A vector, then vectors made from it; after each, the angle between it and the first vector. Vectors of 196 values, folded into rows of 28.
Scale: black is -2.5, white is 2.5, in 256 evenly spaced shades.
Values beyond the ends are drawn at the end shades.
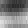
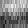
nearly opposite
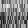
partly opposed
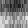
nearly parallel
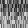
partly aligned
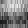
nearly opposite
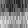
nearly parallel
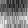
nearly parallel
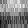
nearly opposite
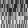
partly aligned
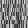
orthogonal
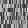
orthogonal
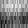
nearly opposite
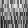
partly opposed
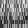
partly opposed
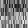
partly aligned
